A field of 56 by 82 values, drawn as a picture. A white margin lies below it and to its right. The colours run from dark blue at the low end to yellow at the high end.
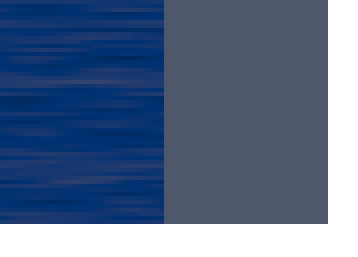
It is made of 1 by 2 panels. Panel 1,1: very low, streaked across, faint in contrast. Panel 1,2: low, flat.
